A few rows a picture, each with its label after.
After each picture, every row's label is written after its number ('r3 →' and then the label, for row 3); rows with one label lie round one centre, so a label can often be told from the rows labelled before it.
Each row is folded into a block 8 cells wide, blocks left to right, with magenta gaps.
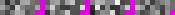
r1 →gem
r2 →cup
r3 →cup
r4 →gem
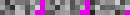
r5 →gem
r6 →gem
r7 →cup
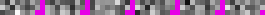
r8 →gem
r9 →gem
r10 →cup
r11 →gem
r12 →gem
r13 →gem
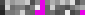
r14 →cup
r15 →cup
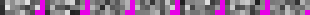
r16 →cup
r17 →cup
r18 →gem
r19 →gem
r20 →cup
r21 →cup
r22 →gem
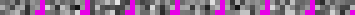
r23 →gem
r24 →gem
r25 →cup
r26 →gem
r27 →gem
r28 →gem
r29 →gem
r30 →gem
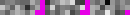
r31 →gem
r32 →cup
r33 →gem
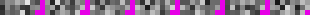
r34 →cup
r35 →gem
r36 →gem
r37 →gem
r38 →gem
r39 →cup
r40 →gem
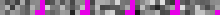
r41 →gem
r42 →gem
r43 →cup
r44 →cup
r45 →gem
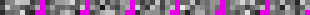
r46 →cup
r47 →cup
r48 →gem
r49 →gem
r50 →gem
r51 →cup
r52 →gem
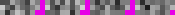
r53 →gem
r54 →gem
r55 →gem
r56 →gem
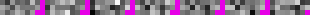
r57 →gem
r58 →cup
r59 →cup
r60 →gem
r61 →gem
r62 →gem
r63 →cup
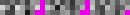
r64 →gem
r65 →gem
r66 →gem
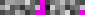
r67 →cup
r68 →cup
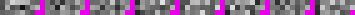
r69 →cup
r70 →gem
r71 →gem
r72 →cup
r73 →cup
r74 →cup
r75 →gem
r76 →cup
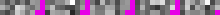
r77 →gem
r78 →cup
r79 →gem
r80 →cup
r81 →cup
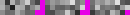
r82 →gem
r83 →cup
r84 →cup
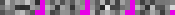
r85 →cup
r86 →gem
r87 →gem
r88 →gem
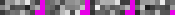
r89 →cup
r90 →gem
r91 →cup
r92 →cup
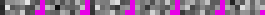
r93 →cup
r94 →gem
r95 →cup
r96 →gem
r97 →cup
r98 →gem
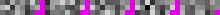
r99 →gem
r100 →cup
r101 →gem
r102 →gem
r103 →gem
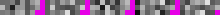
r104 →gem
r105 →cup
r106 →gem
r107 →cup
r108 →cup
